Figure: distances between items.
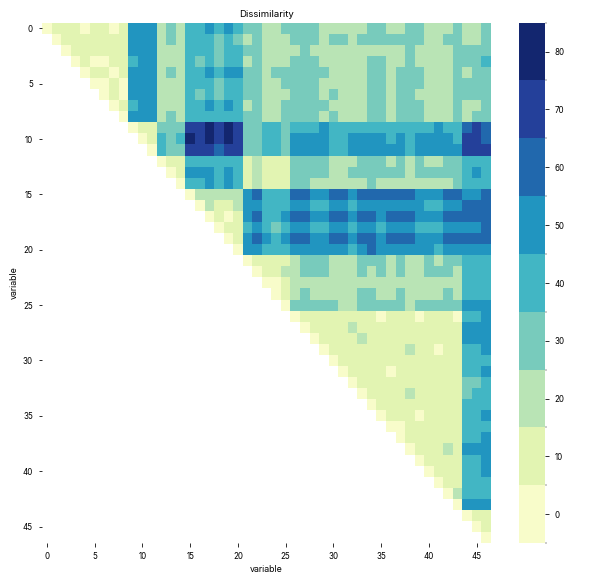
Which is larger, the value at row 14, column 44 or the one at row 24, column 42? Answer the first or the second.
the first
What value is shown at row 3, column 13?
20
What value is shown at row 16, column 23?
40
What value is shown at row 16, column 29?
40
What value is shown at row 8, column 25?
30
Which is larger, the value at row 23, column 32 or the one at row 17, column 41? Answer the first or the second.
the second
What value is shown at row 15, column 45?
50
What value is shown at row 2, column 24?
20
